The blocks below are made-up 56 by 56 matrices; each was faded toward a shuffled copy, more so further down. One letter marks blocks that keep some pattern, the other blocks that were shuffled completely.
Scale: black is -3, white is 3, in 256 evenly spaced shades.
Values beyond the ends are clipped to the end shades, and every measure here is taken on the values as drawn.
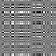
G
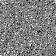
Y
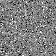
Y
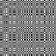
G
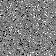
Y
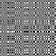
G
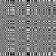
G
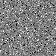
Y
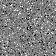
Y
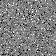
Y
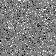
Y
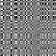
G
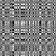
G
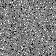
Y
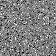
Y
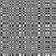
G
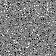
Y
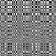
G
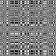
G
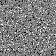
Y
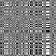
G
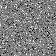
Y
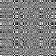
G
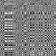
G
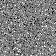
Y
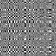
G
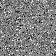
Y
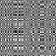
G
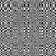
G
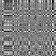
G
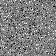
Y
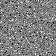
Y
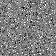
Y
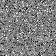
Y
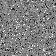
Y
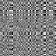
G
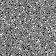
Y
